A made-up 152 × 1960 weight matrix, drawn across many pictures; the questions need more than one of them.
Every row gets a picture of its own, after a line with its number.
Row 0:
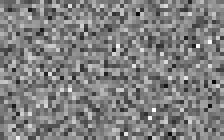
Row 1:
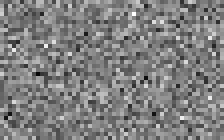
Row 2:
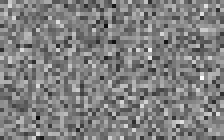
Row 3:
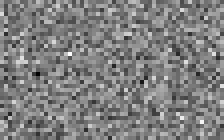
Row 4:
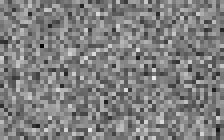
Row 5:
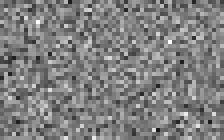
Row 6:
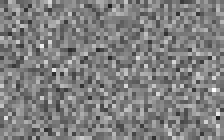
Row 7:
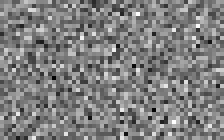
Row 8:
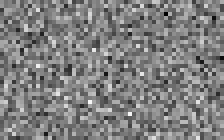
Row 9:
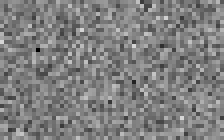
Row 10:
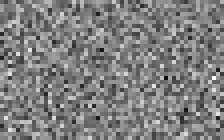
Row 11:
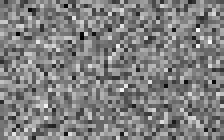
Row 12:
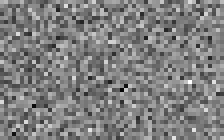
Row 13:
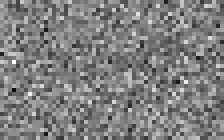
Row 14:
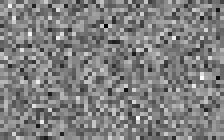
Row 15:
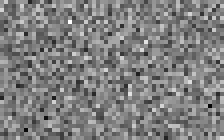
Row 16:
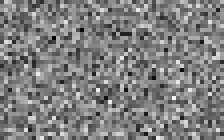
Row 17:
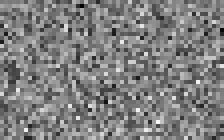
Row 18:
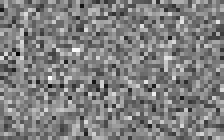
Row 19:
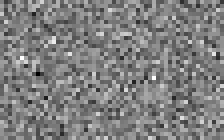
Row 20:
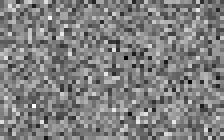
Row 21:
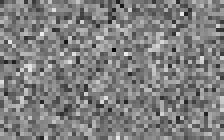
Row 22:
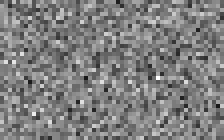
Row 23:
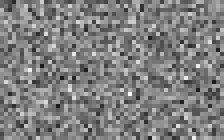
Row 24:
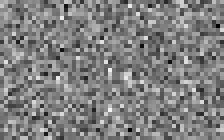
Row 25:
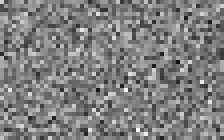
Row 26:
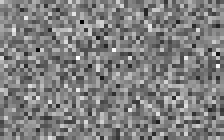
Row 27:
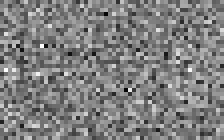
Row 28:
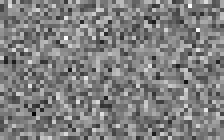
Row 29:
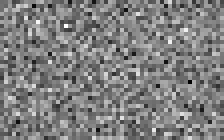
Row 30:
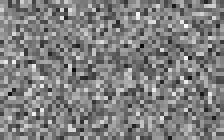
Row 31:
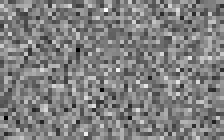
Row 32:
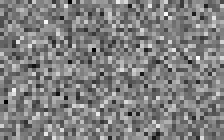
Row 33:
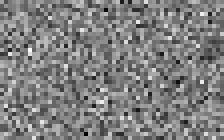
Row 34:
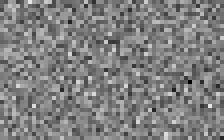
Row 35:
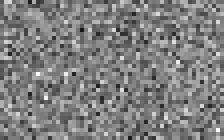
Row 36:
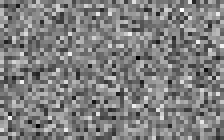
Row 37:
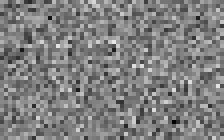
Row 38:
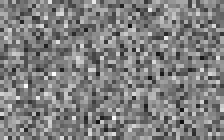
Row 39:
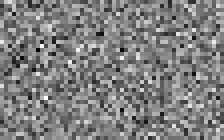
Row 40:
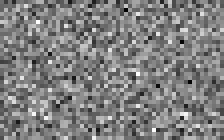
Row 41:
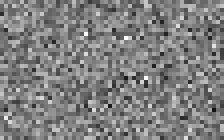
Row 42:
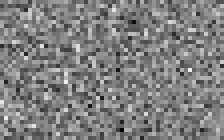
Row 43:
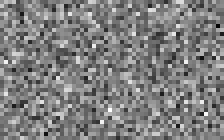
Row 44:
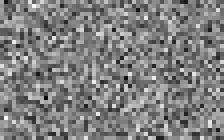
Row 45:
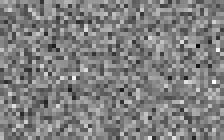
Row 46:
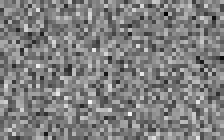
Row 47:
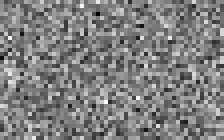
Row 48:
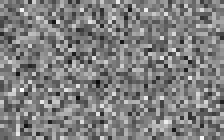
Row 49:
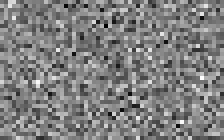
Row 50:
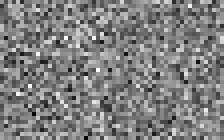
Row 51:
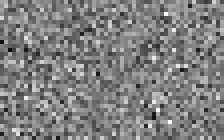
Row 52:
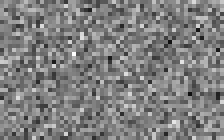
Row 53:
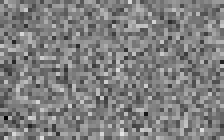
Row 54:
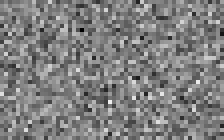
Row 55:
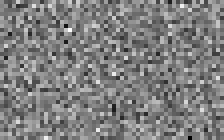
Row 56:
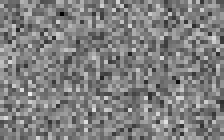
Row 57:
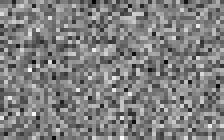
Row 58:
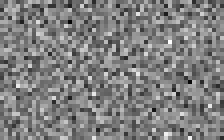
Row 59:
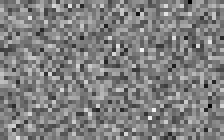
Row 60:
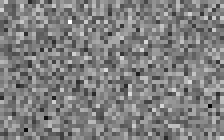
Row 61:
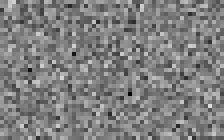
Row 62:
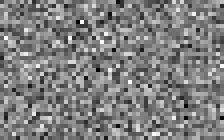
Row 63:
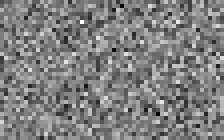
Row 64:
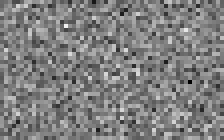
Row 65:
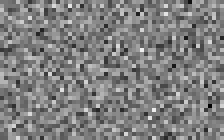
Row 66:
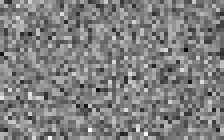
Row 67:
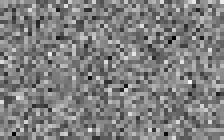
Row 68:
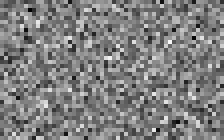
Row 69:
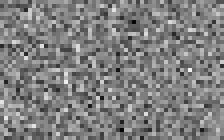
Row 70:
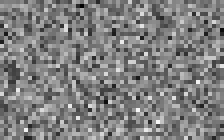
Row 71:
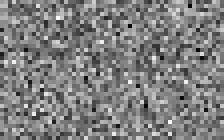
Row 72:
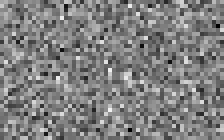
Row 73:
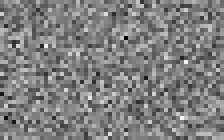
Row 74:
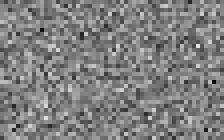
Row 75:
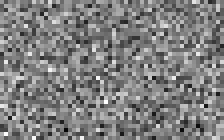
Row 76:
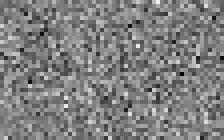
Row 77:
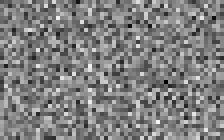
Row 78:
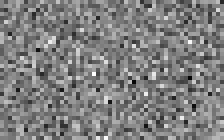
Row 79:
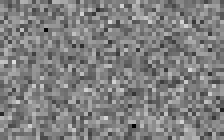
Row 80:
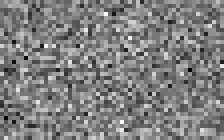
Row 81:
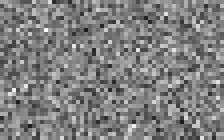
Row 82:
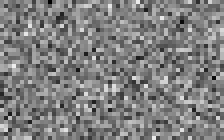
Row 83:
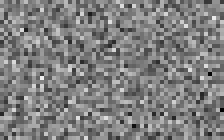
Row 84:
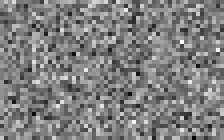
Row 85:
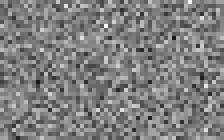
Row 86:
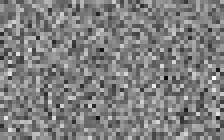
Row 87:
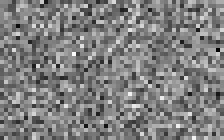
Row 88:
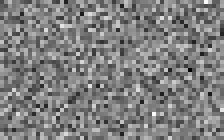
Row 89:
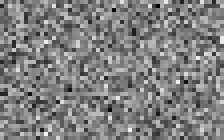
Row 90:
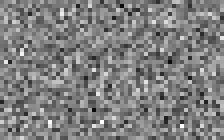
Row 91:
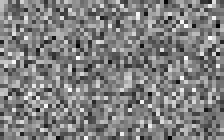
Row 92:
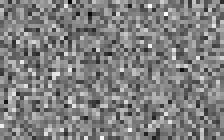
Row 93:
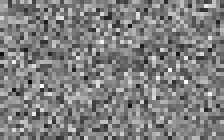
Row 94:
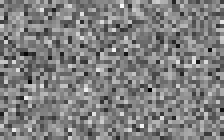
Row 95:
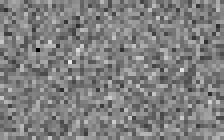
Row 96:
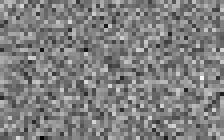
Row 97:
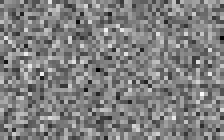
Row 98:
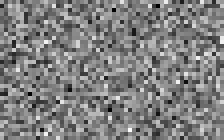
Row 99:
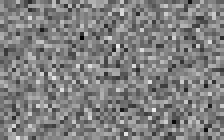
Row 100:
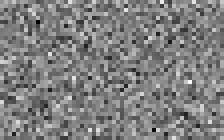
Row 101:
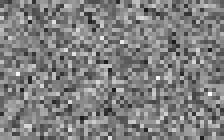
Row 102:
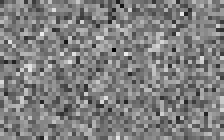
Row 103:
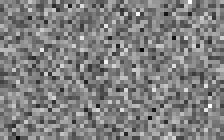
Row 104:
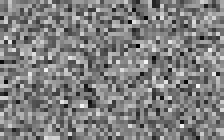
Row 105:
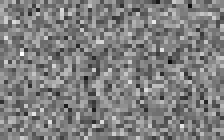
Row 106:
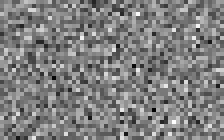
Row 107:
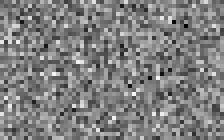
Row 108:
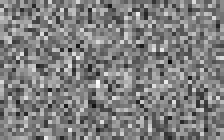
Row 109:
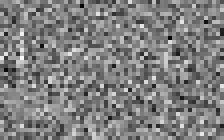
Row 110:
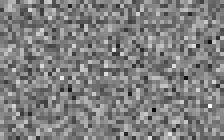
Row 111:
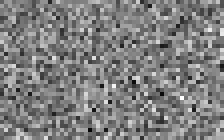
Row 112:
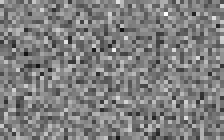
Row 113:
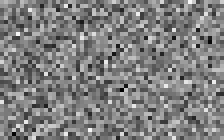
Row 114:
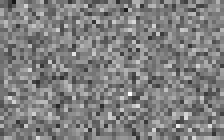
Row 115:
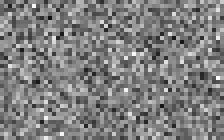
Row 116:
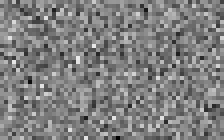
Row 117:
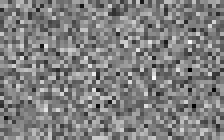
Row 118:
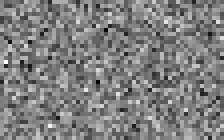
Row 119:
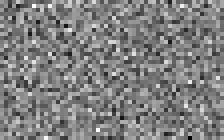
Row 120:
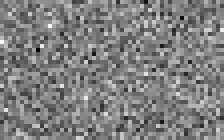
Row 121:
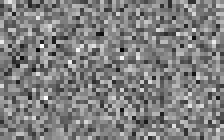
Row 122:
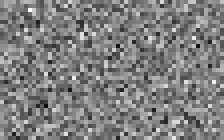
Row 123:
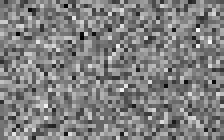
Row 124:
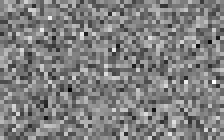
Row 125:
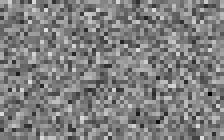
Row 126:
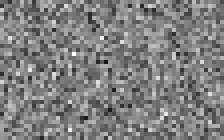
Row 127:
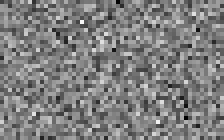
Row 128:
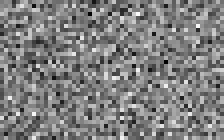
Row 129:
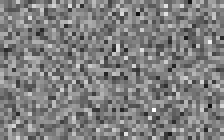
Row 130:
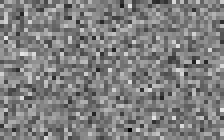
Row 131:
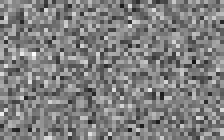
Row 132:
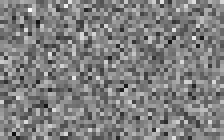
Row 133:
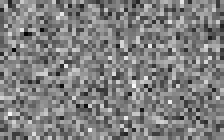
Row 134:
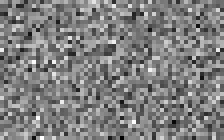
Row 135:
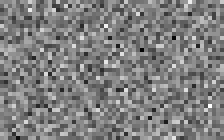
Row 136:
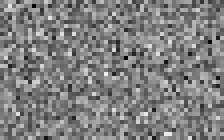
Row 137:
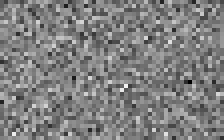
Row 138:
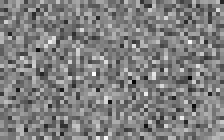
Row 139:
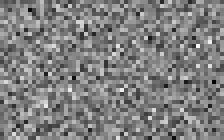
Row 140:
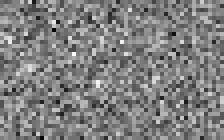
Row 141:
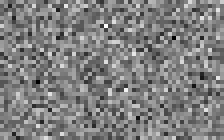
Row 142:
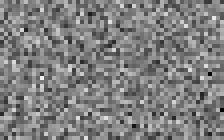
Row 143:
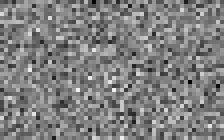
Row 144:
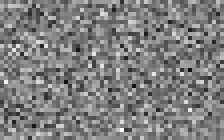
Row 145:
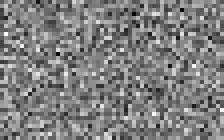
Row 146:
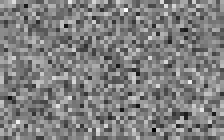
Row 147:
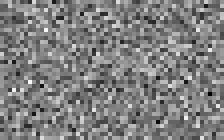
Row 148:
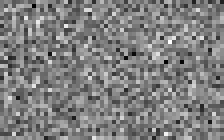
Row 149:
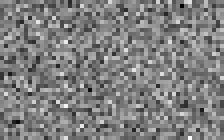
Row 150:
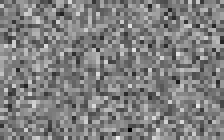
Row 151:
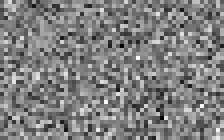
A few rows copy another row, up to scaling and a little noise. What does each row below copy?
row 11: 123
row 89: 98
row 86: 10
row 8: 46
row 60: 15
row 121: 39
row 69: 42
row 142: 83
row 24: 72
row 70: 17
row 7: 106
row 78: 138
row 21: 102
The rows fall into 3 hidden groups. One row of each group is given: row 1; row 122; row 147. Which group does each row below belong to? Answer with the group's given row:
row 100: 122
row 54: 1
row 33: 1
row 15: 122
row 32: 147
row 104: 147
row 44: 1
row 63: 147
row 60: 122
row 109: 1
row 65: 122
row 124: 122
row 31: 1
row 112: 147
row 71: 147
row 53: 1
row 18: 1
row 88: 147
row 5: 122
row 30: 147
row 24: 147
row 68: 122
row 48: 147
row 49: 122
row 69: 1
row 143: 122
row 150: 147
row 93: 147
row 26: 147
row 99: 122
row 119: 122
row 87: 122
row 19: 1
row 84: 122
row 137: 122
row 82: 1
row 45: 122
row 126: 147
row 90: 147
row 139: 122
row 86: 1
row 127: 147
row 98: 147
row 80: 1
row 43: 147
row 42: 1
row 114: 122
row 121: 1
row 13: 147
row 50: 147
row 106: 122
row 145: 1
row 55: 122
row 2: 122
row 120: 1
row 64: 122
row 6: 1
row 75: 1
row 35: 1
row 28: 147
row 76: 147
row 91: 147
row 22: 147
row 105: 147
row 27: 1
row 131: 147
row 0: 122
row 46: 147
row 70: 1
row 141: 122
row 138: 1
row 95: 1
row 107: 147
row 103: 122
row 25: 1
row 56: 147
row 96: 122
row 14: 122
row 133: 1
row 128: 122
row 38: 147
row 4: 1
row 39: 1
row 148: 122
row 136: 122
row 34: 122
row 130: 147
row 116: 147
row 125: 147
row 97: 147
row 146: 122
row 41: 1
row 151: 1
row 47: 1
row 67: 122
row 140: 147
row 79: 147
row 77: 147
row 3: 1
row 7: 122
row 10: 1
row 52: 122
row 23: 122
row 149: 122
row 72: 147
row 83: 147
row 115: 122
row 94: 147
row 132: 122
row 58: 122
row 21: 147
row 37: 122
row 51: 147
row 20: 122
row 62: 147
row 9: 1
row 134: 122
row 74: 122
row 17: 1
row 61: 122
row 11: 122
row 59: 122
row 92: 147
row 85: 122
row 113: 122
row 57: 122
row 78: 1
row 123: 122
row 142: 147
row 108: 147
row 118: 147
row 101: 147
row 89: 147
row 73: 1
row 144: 1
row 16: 1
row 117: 1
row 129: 122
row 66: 1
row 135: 122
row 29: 122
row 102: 147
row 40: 122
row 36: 1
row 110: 122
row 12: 122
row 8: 147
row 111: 1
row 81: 147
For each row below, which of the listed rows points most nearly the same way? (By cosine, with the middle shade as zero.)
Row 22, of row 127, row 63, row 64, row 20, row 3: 127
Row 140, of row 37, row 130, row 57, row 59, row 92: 130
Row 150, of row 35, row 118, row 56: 56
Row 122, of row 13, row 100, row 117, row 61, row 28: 100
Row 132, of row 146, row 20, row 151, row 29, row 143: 146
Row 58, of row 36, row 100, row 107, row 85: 85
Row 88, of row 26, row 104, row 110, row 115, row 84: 104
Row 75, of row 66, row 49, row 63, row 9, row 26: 66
